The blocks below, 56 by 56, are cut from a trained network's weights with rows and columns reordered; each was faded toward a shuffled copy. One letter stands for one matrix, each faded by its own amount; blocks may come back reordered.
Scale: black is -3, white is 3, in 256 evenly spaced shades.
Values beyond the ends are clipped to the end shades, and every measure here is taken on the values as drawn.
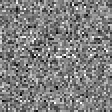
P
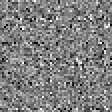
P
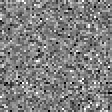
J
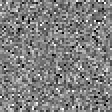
J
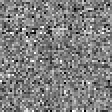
P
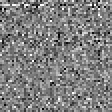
P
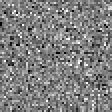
J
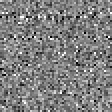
P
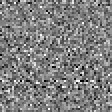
P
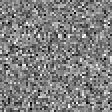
P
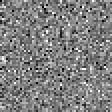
J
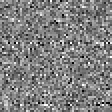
P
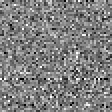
P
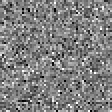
J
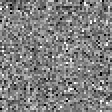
J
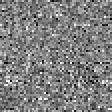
P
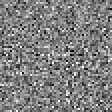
P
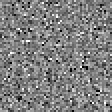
J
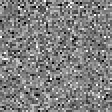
J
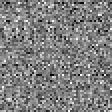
P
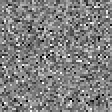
J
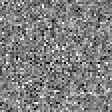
J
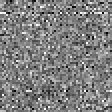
P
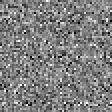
P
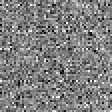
P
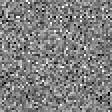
J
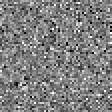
J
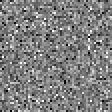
J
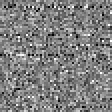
P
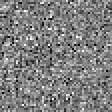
J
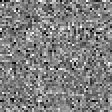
P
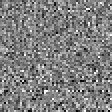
P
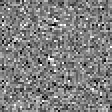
J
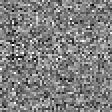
P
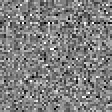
P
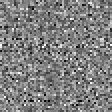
P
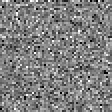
J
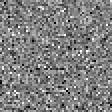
J
